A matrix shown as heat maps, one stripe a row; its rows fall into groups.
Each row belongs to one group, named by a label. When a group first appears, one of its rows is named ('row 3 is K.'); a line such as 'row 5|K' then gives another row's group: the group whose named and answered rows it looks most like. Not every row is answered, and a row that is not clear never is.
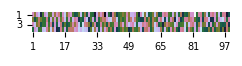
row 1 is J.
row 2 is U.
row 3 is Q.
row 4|Q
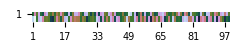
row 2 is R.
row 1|U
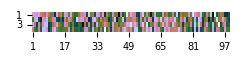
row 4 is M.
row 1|J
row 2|Q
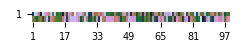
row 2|U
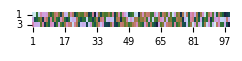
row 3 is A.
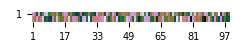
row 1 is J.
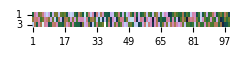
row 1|A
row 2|Q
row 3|M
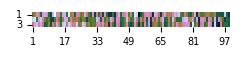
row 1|M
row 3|R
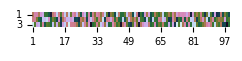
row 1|R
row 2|A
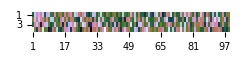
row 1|Q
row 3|Q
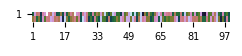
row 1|Q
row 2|Q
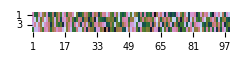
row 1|U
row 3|Q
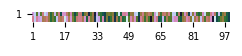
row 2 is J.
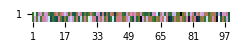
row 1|J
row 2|A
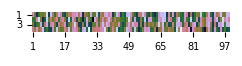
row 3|U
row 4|R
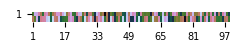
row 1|J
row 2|A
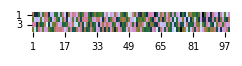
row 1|U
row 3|U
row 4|J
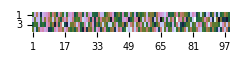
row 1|A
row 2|M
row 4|J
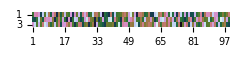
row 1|Q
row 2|U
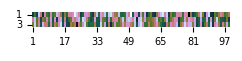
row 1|U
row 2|Q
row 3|Q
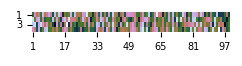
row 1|Q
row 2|R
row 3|J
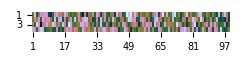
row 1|J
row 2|Q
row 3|M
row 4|R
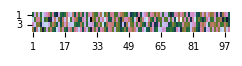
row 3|A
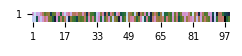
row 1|R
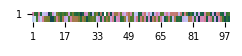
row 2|R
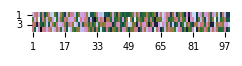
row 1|A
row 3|U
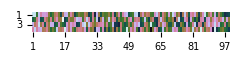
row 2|U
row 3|A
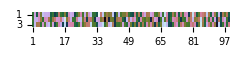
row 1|A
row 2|J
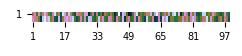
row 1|M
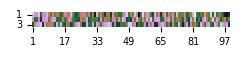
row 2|M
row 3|U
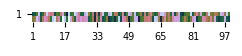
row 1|U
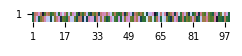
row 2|A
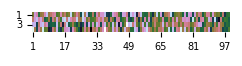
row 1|Q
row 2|R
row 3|J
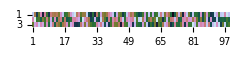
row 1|U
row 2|Q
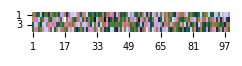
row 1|U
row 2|J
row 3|Q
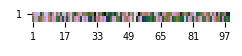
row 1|M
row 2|Q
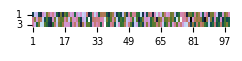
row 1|Q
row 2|R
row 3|R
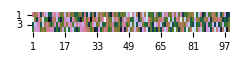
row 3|Q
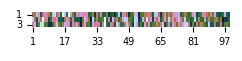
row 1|M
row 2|M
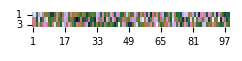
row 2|J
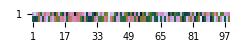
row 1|A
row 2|U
